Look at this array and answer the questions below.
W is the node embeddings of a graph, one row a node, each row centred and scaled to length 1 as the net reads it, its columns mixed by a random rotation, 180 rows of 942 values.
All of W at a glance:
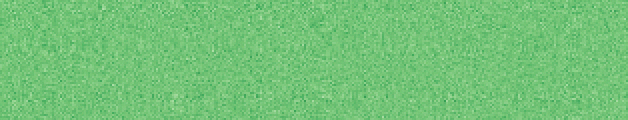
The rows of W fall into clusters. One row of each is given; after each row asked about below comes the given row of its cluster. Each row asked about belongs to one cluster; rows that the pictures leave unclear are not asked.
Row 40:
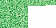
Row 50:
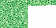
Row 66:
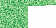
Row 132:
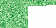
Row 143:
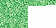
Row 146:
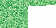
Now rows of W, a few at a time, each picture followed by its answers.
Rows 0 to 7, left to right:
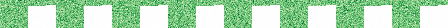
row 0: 66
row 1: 50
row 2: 146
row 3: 40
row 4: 50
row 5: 50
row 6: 66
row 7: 146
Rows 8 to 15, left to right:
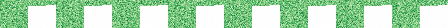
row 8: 146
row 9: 146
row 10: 50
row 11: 146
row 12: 40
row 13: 146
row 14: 40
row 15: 143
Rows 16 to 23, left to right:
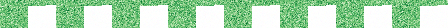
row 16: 66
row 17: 66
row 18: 50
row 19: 146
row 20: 50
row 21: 132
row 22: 143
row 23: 66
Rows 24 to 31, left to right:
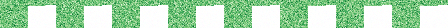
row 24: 66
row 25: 143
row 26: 132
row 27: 143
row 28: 143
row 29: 50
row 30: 40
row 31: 50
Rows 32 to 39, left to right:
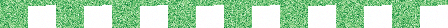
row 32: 143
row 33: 146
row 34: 66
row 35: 40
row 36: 40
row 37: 143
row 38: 143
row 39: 40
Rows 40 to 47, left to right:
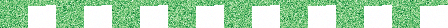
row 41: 66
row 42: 146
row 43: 146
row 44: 143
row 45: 50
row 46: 146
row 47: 66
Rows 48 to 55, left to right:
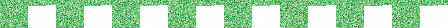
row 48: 143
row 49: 40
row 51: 132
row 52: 50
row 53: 146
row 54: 132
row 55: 50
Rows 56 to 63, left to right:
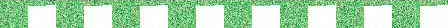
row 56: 143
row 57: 132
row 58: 66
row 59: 50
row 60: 50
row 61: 143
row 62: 66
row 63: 40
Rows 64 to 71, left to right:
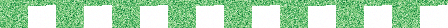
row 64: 132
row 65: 50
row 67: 50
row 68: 50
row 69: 66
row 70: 50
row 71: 143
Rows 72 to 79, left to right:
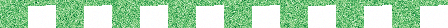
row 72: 66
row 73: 50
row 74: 143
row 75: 143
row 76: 66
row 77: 143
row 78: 132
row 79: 146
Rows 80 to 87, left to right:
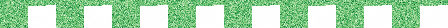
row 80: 143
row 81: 146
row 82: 40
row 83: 40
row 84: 143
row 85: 40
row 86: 50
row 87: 50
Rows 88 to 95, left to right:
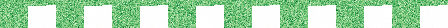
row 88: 132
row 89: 132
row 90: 66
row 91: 146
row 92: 40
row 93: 50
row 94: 146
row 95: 143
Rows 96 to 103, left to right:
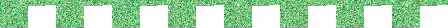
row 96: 146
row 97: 132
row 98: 66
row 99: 132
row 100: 40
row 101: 146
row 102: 66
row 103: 40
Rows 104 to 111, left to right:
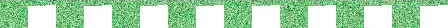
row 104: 143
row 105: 132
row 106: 40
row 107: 143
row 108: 50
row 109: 66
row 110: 146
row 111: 132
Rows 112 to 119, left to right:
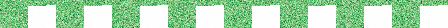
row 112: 146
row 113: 50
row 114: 40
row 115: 132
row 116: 50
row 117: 40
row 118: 143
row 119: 50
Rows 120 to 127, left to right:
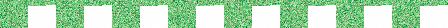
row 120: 40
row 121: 146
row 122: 146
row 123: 50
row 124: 132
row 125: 40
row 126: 66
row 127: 66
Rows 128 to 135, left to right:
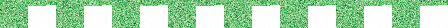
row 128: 146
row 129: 146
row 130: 50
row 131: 132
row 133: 66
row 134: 146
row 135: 50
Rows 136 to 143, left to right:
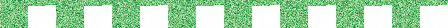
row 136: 66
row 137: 146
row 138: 143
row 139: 66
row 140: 143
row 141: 146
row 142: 146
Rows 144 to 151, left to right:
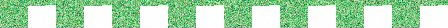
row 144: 66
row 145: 146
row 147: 143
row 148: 66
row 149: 143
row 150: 50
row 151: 50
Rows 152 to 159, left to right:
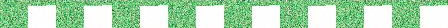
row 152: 50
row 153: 50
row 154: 146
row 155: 143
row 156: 66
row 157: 40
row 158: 50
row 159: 50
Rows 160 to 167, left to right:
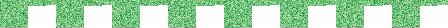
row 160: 146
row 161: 143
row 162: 50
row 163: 146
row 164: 143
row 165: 146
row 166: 132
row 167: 40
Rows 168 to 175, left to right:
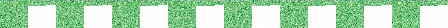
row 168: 40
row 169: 50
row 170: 143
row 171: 146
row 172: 50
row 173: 66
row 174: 40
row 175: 143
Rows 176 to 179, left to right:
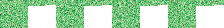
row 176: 40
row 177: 66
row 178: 143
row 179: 40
